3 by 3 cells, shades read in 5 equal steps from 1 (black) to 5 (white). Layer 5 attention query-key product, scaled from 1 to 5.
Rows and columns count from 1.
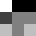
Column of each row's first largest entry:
1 2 1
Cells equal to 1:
2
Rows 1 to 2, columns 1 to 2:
5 1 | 2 3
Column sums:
11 7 8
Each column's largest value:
5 3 4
